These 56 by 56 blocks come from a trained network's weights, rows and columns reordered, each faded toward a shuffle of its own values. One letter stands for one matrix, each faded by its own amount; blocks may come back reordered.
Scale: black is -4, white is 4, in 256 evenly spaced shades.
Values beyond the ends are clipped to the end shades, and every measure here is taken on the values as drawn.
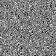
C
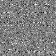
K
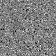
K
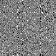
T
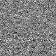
K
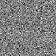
C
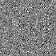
T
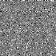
K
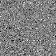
K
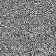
C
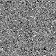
K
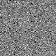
K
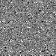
K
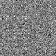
C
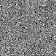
C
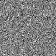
C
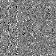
T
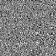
C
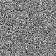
C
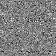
K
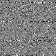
K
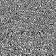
K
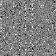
T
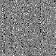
T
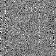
T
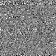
K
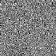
C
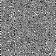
T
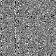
T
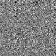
C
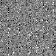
T
